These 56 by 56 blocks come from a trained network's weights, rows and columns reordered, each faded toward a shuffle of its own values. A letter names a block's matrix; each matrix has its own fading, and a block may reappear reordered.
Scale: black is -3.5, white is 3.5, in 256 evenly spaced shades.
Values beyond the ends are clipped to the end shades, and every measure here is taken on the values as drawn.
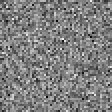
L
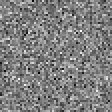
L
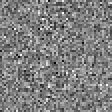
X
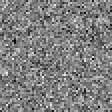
L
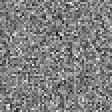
X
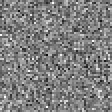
X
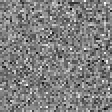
L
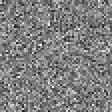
X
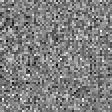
X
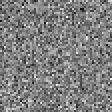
L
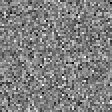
L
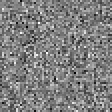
X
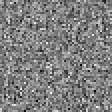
L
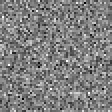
L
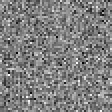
X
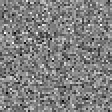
L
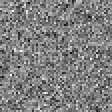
L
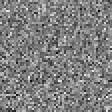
X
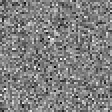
X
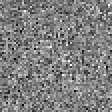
L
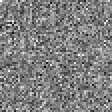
X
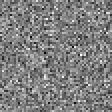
X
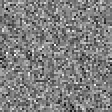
L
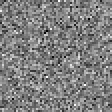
L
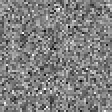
X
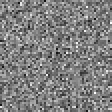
X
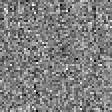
X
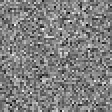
L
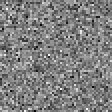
L
